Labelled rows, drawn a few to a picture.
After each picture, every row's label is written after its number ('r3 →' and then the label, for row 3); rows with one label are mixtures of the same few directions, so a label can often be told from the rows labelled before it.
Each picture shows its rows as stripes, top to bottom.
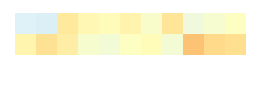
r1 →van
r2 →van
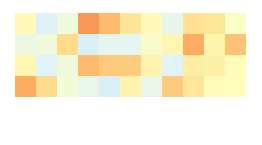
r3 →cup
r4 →van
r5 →cup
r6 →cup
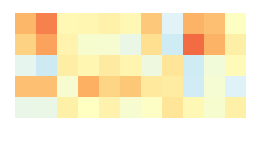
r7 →van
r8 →van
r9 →van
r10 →van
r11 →van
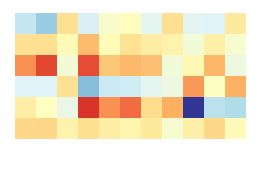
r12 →van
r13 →van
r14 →van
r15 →van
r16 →van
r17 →van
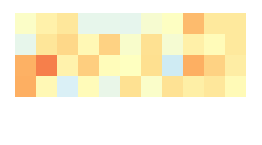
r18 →van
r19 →cup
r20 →van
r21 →cup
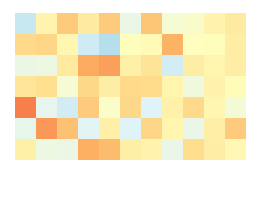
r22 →cup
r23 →cup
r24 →cup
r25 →van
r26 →cup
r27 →cup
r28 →cup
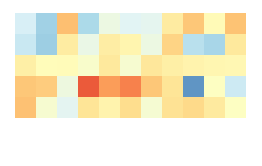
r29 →van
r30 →van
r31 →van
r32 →van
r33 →cup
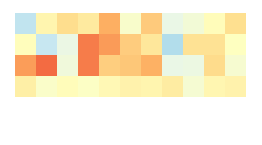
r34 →cup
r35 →cup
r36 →van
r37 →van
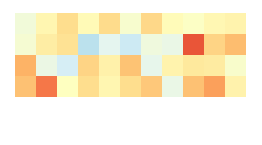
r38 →cup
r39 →van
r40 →cup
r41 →van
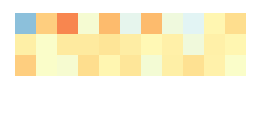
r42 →cup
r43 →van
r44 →cup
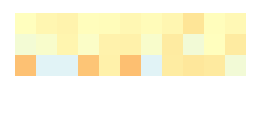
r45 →van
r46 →van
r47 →cup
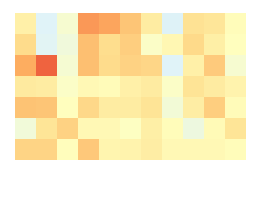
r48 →cup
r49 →cup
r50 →van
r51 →van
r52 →van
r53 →cup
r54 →van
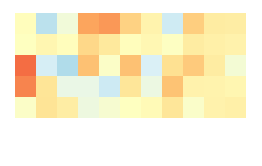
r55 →cup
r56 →cup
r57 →cup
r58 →cup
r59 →cup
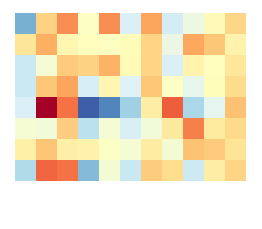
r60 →cup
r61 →van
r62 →cup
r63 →cup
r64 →cup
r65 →van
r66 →van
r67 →cup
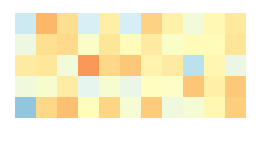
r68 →cup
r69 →cup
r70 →van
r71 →van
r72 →cup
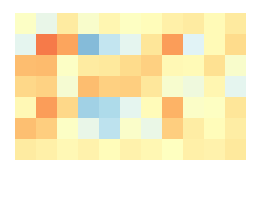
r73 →van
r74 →cup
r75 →van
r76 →van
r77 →cup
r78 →cup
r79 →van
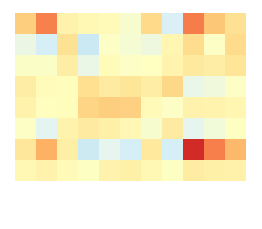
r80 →van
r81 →van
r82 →van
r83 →van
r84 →cup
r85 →van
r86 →van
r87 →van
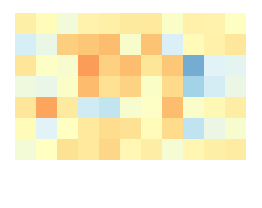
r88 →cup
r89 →cup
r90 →van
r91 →van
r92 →cup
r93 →van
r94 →cup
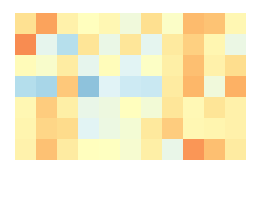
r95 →van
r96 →cup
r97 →van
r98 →van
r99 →cup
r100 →cup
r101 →van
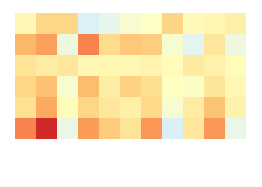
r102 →cup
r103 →van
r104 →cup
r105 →van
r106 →van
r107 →van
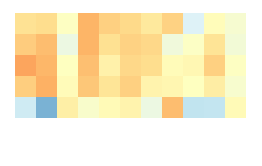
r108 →van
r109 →van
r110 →van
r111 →van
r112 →van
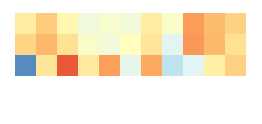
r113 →van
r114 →van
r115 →cup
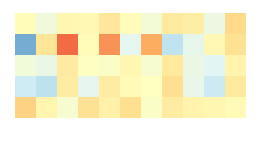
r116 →van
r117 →cup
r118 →van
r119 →van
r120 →cup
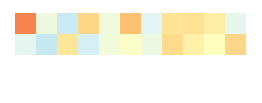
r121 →cup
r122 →van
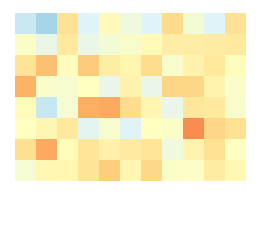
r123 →van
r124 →van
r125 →van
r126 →cup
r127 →cup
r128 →van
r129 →van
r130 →cup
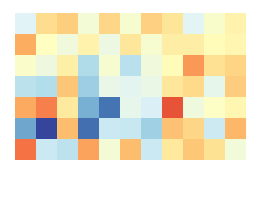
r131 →cup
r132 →cup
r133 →van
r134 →van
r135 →cup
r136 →van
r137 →cup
